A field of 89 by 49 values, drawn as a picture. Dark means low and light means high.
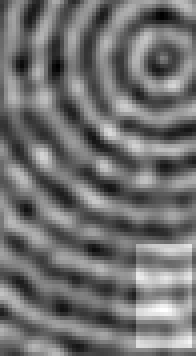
Odd patch: higher, in the bottom right. Ninth with the highest average: bottom right. Mirror symmetry: none. Rings: centred on the top right. Histogram: bell-shaped.
